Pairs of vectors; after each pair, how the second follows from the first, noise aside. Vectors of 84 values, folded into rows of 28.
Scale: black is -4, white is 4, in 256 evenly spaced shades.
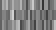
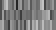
wrapped around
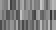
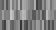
wrapped around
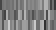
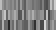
negated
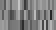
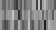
wrapped around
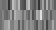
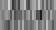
negated
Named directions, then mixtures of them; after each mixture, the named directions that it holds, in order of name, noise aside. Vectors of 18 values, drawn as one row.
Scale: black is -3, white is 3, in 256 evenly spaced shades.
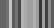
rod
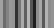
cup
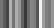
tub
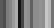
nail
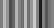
cup, tub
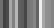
nail, tub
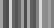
cup, rod, tub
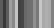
nail, tub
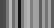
nail, rod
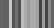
rod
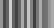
cup, rod, tub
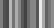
tub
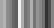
nail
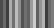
cup, rod, tub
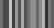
rod, tub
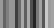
cup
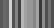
rod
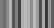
rod
